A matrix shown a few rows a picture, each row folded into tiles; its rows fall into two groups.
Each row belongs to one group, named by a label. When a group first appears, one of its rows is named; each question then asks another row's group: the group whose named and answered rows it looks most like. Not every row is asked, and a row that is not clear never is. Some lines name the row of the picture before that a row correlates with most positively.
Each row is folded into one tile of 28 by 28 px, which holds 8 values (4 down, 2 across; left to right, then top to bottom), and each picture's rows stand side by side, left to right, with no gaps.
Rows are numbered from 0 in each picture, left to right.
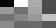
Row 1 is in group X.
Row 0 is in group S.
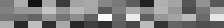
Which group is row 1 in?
S
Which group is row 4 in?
X
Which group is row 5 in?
S
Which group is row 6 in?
X
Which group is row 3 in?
X
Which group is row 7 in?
X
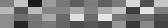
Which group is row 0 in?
S
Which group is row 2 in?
X
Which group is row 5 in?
S
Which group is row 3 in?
X
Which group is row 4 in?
S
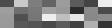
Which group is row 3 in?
S
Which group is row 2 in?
X
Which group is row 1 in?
X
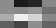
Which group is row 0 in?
X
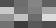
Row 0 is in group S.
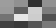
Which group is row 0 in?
X
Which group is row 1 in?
S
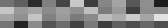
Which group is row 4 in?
X
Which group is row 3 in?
S
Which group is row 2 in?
S
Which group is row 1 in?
S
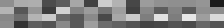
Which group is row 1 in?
X
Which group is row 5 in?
X
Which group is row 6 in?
X
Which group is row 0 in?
S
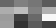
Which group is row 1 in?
X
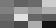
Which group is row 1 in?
S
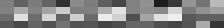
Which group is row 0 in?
X
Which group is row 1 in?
X
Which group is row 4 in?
S
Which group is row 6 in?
S
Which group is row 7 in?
S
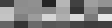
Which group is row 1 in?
X
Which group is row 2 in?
X
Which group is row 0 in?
S
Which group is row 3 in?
X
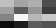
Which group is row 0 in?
X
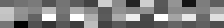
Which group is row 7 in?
X
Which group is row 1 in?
X
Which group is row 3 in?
S
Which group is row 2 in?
X
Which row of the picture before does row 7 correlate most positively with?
0
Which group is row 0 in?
S
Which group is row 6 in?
X
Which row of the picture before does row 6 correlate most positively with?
1
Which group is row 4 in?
X
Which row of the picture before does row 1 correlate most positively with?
0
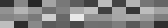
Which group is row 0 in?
S
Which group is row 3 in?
S
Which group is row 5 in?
S
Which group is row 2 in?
X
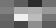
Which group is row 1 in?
S
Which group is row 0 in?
X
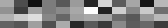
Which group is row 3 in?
S
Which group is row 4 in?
S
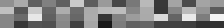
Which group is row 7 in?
X
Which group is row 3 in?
S
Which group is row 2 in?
S
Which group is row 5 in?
X
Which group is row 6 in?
X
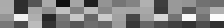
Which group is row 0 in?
X
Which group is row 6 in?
X
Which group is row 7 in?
X
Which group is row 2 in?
S
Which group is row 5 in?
X
